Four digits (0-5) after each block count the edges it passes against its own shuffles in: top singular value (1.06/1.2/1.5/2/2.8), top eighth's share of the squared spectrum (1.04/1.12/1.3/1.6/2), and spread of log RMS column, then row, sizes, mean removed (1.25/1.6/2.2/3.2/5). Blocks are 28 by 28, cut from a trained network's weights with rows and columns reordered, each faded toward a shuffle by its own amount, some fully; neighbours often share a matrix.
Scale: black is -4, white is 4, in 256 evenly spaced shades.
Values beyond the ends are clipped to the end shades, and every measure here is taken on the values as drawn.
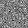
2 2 0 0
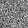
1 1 0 0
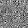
3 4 2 1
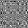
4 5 2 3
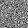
0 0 0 0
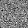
2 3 0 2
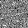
0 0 0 0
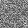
0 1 0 0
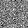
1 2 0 1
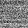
3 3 0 0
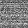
3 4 0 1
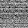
3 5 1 2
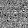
2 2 0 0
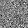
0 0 0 0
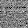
2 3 0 1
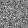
0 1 0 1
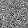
1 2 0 0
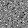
0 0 0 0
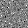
1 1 0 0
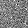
0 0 0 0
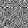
3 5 0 2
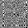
3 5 2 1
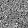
1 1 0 0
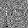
3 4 0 1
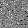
1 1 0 0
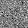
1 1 0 0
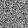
0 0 0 0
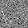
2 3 0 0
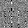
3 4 2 1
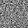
2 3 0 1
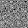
3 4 0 2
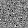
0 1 0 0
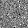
1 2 0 0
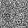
1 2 0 0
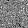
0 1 0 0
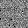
0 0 0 0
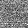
1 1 0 0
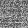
2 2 0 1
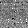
1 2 0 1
